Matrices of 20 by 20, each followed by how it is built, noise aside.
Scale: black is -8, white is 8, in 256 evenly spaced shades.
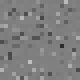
sparse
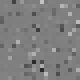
sparse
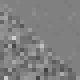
lower triangular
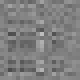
low rank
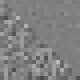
lower triangular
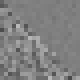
lower triangular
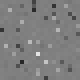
sparse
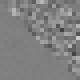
upper triangular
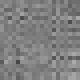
low rank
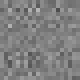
low rank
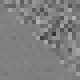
upper triangular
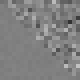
upper triangular
